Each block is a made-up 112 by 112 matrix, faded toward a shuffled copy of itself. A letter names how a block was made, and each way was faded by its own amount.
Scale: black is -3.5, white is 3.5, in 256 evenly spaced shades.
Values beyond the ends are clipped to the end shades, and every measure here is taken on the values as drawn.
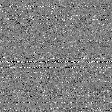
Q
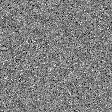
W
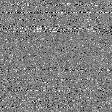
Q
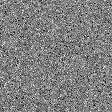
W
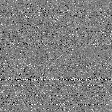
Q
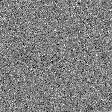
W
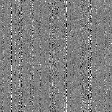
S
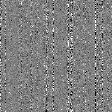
S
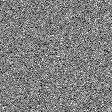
W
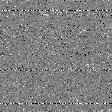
Q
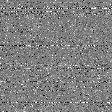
Q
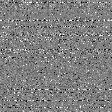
Q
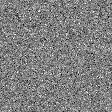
W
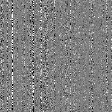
S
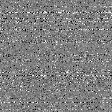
Q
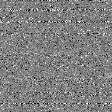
Q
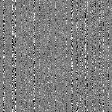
S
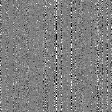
S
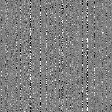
S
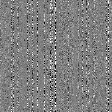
S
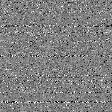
Q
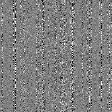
S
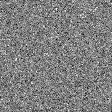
W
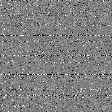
Q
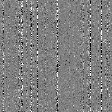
S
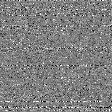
Q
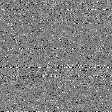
Q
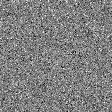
W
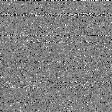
Q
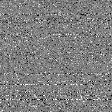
Q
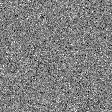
W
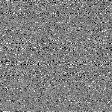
Q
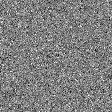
W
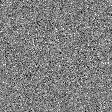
W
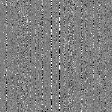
S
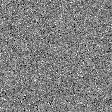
W
